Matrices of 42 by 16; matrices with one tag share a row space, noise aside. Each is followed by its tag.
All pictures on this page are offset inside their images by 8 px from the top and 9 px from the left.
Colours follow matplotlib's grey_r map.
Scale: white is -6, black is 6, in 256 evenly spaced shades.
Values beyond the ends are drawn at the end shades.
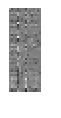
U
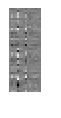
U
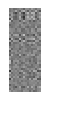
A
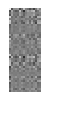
A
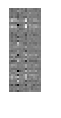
U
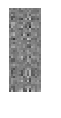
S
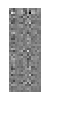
S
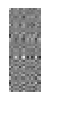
A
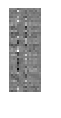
U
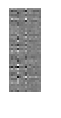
U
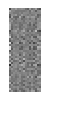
A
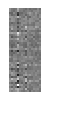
U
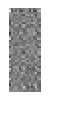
A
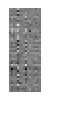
U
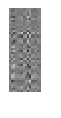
S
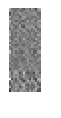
A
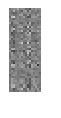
S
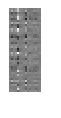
U
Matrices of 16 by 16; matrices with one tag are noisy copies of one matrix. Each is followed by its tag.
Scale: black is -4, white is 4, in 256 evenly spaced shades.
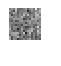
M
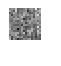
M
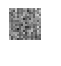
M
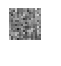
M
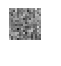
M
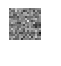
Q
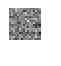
Q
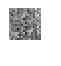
M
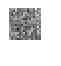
M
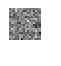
Q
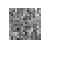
M
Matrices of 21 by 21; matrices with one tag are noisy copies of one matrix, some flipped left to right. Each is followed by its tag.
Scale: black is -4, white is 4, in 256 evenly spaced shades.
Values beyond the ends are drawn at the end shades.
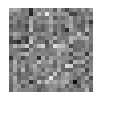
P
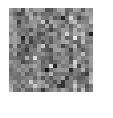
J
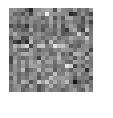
P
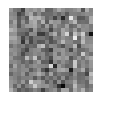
J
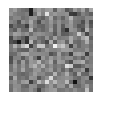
P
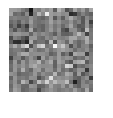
P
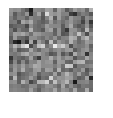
P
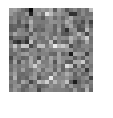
P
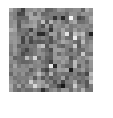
J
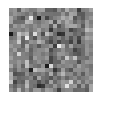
J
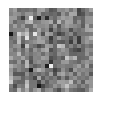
J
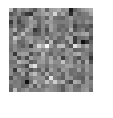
P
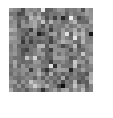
J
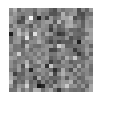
J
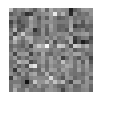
P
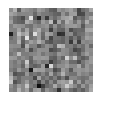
J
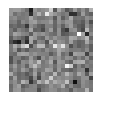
P
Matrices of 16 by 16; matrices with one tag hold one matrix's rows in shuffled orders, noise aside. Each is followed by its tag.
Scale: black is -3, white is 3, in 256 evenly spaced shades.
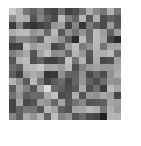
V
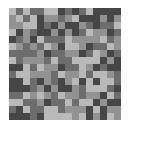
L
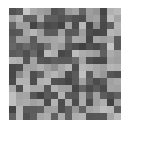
V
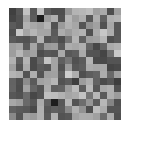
L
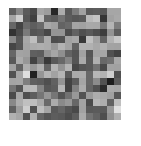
V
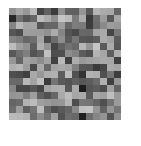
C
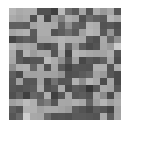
C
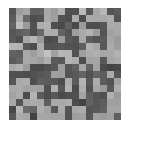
V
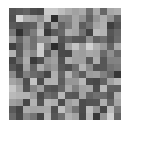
L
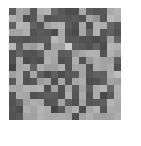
V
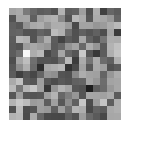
V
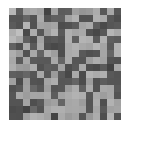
L
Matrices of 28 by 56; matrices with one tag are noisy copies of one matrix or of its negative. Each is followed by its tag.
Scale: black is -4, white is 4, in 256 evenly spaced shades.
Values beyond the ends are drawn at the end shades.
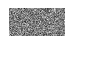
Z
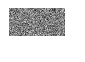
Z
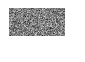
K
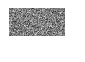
K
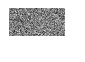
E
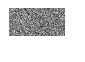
E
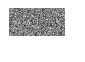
K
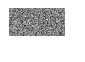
K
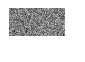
E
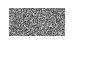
K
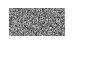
K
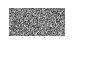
K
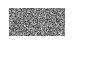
K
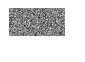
K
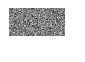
K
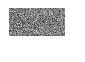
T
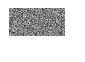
K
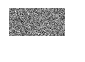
E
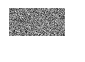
E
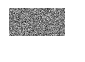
Z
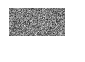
K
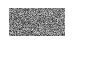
T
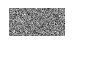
E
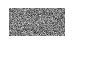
T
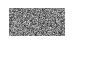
K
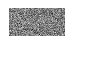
T
